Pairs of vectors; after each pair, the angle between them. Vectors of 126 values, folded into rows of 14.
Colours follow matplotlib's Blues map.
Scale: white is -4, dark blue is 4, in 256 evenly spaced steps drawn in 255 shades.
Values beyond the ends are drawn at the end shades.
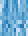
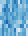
nearly parallel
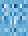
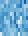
partly opposed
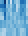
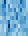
partly aligned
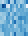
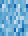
partly opposed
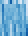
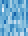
partly opposed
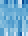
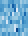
orthogonal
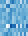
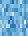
partly aligned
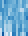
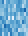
partly opposed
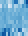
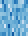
partly aligned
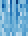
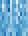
nearly opposite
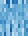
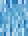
nearly parallel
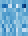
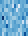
orthogonal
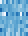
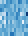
partly aligned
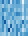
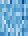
nearly opposite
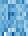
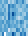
nearly parallel
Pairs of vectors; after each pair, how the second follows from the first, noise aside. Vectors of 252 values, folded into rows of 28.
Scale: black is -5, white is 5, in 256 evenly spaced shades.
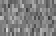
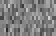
negated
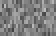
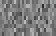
shuffled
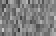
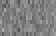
shrunk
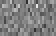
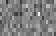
shuffled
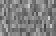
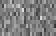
shuffled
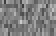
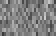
shuffled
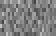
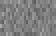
shrunk
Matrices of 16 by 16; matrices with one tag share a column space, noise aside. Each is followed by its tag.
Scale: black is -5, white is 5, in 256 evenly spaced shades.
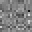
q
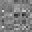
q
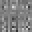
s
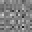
q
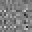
q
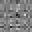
q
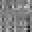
s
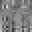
s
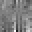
s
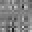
s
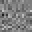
q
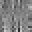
s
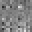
s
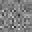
q
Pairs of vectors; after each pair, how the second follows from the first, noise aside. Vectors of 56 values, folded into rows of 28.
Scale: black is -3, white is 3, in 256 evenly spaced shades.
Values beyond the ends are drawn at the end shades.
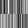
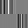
partly zeroed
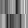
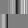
partly zeroed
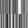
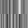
shrunk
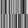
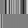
partly zeroed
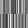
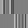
partly zeroed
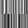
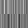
shrunk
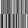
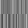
shrunk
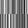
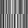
wrapped around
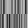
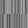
shrunk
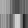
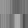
shrunk
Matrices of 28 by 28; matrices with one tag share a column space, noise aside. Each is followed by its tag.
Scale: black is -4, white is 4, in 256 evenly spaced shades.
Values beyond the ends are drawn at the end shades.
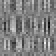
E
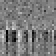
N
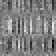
E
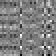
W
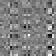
W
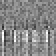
N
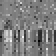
N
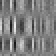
E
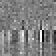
N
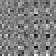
W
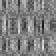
E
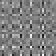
W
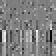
N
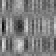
E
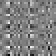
W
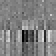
N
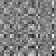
W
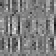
E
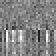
N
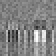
N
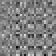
W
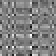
W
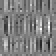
E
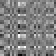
W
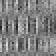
E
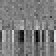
N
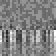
N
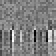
N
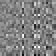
W
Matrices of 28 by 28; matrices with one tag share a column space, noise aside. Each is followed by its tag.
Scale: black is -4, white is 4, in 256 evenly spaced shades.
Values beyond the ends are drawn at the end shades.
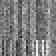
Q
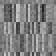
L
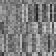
L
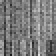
Q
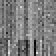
Q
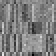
L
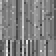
Q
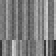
Q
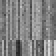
Q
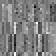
L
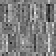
L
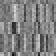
L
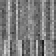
Q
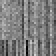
Q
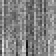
Q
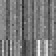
Q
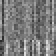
Q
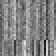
Q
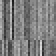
Q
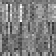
L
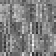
L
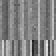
Q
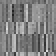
L
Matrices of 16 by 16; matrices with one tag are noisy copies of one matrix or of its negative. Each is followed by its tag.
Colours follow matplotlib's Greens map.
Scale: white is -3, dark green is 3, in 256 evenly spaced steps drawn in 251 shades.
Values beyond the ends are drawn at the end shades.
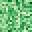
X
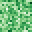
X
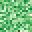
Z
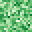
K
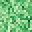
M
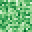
X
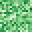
Z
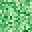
X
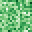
X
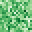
M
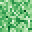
M
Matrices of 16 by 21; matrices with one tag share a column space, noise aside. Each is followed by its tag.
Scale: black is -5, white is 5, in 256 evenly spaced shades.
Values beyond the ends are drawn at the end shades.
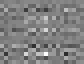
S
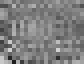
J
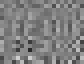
J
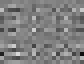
S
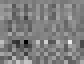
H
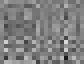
J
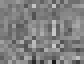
J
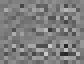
S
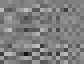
S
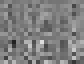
H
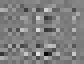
S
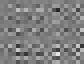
S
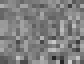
J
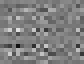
S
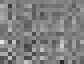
H
